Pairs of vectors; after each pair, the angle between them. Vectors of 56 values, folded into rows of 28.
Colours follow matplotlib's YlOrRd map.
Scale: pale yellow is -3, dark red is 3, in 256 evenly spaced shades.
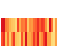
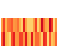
partly aligned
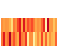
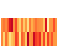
nearly opposite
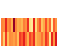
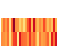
partly aligned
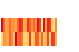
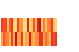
partly aligned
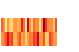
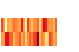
nearly parallel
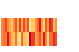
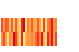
orthogonal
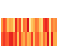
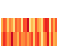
nearly parallel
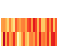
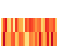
partly aligned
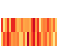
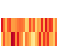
orthogonal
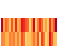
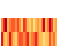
orthogonal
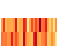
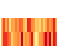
partly opposed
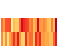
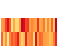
nearly parallel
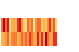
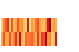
partly aligned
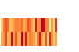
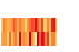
orthogonal
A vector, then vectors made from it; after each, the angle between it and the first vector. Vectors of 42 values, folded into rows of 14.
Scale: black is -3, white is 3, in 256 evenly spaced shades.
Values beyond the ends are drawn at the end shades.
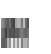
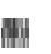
partly aligned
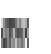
partly aligned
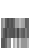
nearly parallel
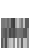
nearly parallel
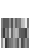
orthogonal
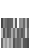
orthogonal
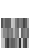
partly opposed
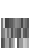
partly aligned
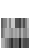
nearly opposite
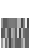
orthogonal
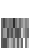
partly aligned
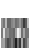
partly opposed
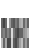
orthogonal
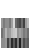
nearly opposite
